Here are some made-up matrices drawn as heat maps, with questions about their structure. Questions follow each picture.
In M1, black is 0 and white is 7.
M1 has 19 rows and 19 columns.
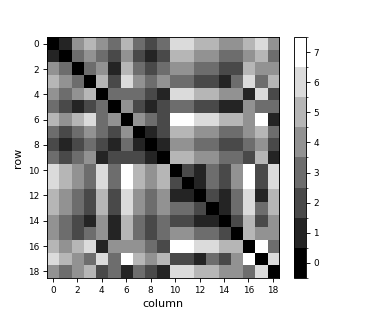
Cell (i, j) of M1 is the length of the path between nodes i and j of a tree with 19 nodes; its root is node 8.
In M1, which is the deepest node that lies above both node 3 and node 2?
5
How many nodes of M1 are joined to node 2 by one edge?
1
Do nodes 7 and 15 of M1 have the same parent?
no
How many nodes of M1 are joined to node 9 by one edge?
3
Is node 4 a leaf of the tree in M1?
no
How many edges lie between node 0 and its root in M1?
2
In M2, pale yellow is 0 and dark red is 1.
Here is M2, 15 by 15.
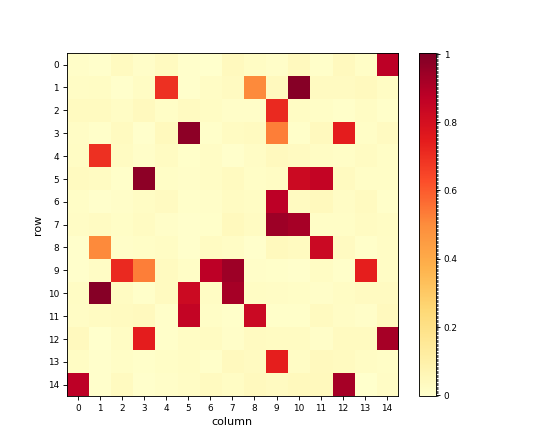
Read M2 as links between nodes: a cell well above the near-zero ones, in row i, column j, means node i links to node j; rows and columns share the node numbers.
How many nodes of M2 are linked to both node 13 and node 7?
1
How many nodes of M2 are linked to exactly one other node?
5
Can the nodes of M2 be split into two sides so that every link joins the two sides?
no
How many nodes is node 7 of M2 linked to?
2
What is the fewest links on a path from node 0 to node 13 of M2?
5
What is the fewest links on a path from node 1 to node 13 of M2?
4
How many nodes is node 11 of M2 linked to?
2
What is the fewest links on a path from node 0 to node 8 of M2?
6
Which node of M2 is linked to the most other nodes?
node 9
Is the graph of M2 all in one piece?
yes
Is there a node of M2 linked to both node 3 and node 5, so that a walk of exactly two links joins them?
no
